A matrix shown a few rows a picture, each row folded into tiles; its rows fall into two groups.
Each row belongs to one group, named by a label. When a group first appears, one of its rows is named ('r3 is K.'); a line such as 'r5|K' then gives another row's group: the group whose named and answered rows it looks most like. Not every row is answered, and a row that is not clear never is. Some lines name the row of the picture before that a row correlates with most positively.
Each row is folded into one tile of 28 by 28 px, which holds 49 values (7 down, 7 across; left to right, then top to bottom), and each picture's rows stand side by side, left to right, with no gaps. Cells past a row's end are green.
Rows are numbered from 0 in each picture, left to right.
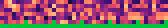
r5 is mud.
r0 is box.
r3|mud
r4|mud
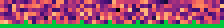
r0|mud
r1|box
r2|box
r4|box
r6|box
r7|box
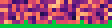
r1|box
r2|box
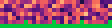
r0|box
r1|box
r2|box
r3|box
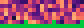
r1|mud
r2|mud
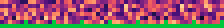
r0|mud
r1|mud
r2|box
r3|box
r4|mud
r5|box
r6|mud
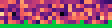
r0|box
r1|box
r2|mud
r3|mud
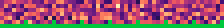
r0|box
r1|box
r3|mud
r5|box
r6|box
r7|box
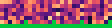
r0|box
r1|box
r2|box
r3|box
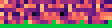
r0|box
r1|mud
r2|mud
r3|mud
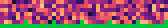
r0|mud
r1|box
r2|mud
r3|mud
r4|box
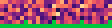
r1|box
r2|box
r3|box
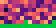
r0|box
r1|box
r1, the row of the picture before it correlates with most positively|0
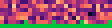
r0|mud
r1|box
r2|box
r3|mud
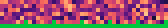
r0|box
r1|box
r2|box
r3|box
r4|box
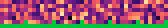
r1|mud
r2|mud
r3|box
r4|mud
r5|box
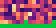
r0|mud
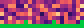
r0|box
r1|box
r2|box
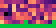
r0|mud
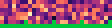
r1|box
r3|box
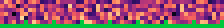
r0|box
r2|mud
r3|mud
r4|mud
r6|mud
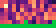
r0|mud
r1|mud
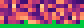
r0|mud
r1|mud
